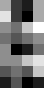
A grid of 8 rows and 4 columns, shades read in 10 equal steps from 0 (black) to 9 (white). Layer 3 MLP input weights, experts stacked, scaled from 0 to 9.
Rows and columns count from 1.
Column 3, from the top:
1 0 7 4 1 7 3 0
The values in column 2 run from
0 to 5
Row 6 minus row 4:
1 2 3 3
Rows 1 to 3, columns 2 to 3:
2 1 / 2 0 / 4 7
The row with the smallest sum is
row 8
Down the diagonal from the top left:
6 2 7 5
